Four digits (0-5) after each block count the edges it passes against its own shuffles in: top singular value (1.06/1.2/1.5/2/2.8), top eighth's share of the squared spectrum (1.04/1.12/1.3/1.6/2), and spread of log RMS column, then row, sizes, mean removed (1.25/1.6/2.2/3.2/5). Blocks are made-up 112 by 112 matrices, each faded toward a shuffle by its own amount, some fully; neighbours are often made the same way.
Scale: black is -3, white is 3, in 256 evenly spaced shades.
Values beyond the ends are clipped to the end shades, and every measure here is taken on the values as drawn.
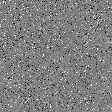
2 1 0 0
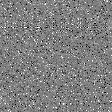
3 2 1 1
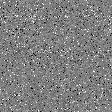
1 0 0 1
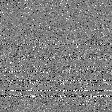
2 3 0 3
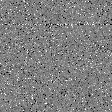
2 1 0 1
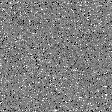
1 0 0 1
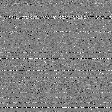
3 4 0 4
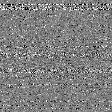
2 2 0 4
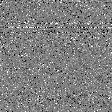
2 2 0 2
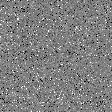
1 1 0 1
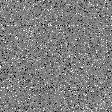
1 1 0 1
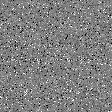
1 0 0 1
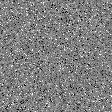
0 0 0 0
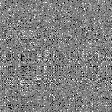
4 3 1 2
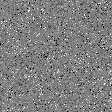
2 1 0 0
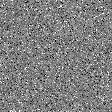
0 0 0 0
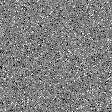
0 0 0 0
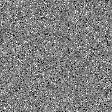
0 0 2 0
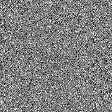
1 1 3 0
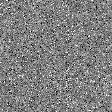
0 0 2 0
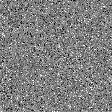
0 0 1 0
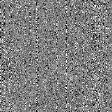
2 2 4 0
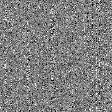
1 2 3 0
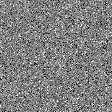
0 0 2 0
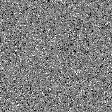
0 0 1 0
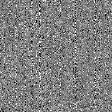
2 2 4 0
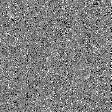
1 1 3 0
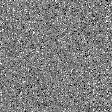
1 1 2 0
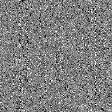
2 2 3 0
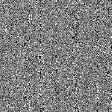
1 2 3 0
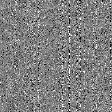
2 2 4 0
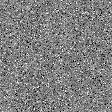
0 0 1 0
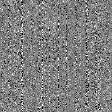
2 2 4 0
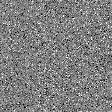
0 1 1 0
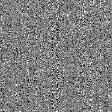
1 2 4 0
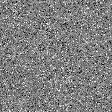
0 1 1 0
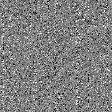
1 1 3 0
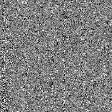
1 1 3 0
